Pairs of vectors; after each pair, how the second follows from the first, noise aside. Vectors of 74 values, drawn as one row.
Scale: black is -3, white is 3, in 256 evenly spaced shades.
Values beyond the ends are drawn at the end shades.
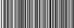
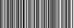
reversed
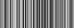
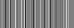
partly zeroed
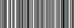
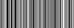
negated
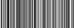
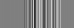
partly zeroed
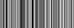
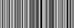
reversed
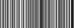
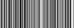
negated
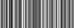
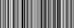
negated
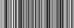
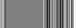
partly zeroed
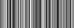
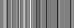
partly zeroed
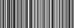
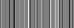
partly zeroed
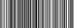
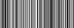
negated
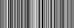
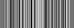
reversed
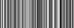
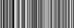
reversed
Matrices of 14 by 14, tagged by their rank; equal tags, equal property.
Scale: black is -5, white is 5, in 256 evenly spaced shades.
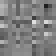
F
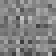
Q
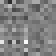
Q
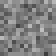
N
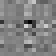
F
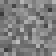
N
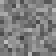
N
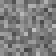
N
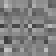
F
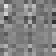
F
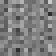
Q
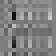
F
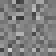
Q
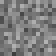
N
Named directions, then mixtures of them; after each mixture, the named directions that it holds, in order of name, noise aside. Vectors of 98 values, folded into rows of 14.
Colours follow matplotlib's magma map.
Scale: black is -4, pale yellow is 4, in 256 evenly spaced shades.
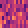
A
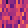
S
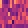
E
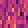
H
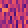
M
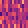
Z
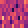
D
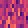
H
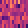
E, S, Z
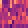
E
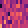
A, E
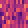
A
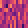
E, H, M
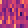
E, H, Z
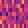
Z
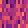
S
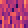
D
